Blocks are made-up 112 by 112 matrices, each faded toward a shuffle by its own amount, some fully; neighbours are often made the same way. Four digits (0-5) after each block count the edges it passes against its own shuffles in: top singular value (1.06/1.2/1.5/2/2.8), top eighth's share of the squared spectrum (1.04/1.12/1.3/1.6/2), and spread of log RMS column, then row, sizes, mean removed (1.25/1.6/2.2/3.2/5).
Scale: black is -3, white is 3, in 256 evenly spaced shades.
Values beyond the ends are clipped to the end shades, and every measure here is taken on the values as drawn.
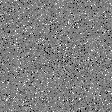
2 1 0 1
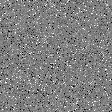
2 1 0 0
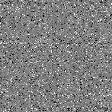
4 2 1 2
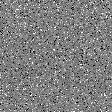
3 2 1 0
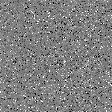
3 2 1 1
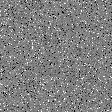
0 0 0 0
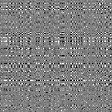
5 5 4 4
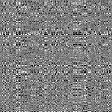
5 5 3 4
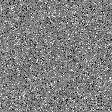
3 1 0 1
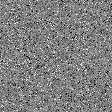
0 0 0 0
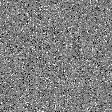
0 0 1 0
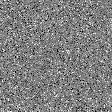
0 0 0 0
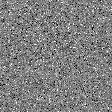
0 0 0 0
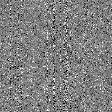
1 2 3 0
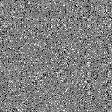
4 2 1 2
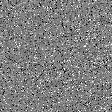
3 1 0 0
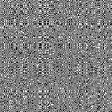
5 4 3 3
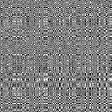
5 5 4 4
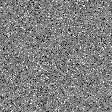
0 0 0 0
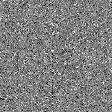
3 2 1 0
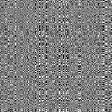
5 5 4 4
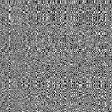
5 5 4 3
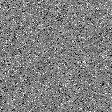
0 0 0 0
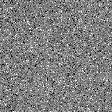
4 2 1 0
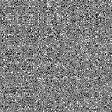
4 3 2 2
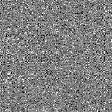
4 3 2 2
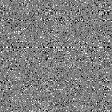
4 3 1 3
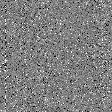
2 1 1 0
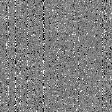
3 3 3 0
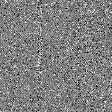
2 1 2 0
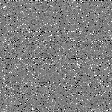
4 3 0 2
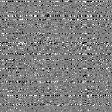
5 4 2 4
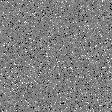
2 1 0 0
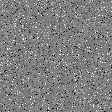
2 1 0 0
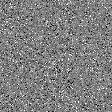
3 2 1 1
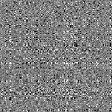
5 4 3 3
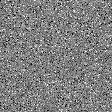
2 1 0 0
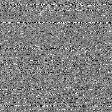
2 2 0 4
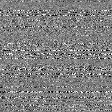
2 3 0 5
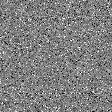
1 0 0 1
